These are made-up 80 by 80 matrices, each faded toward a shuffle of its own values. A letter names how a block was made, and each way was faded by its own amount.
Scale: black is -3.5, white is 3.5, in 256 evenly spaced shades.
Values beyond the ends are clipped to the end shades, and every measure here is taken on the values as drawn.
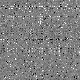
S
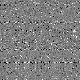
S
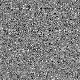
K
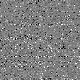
S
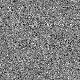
K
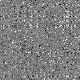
S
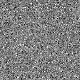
K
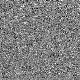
K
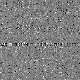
S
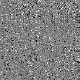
S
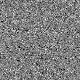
K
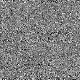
K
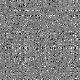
S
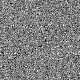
K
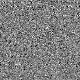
K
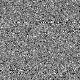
K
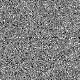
K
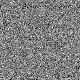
K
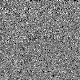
K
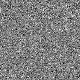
K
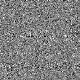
K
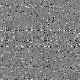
S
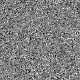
K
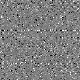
S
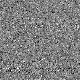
K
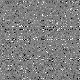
S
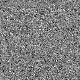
K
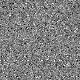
K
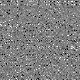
S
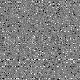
S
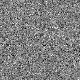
K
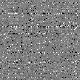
S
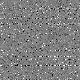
S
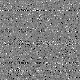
S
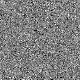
K
